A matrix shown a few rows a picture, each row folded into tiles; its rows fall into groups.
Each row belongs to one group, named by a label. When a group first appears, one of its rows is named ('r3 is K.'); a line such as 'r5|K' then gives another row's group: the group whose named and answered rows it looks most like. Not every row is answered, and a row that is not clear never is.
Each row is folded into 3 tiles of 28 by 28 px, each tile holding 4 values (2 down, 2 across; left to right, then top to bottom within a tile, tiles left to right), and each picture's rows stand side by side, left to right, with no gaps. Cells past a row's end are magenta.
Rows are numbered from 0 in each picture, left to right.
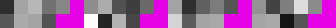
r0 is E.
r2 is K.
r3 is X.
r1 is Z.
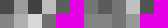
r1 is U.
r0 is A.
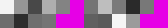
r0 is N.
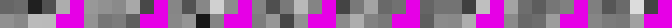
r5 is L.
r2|X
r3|X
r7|U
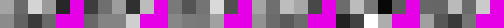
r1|L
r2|U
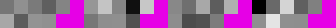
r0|Z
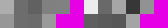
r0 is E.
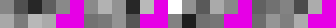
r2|N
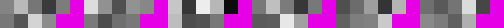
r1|N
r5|U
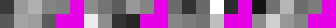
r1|X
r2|U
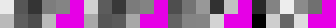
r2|L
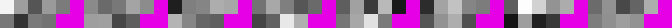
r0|N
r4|A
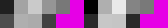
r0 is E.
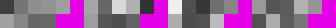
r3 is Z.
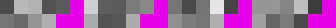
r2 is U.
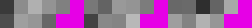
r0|E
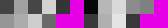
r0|A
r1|E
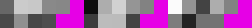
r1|E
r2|N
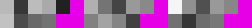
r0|K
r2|N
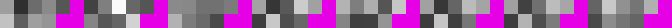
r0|K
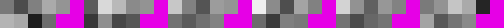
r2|N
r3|N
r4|N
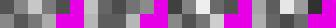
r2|L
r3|K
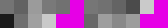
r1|L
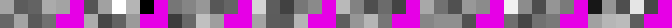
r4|A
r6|N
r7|A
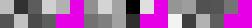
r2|Z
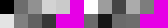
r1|N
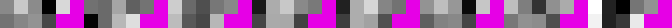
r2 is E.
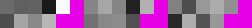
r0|L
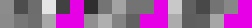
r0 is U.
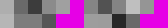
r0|Z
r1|X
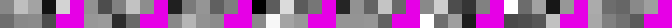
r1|X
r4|A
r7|Z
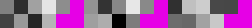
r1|X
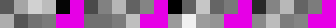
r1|L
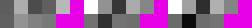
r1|N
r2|N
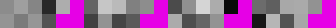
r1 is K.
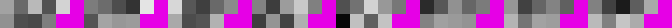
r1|L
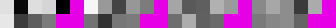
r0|K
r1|N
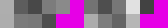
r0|Z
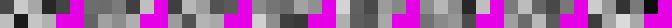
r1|L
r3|X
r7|A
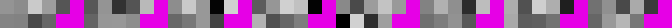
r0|K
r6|K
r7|A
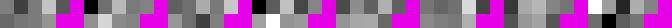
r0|U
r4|A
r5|U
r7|N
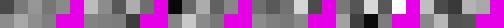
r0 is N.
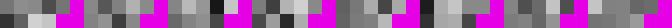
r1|X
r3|X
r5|E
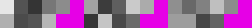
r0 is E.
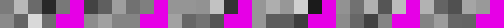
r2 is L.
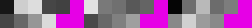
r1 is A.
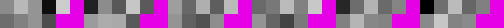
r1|A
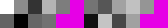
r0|N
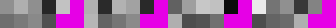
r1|K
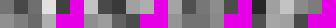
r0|U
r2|K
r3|E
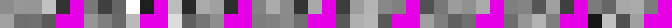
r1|U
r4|E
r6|A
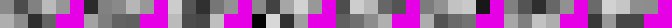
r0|X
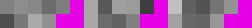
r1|K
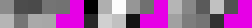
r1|E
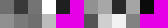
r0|U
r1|A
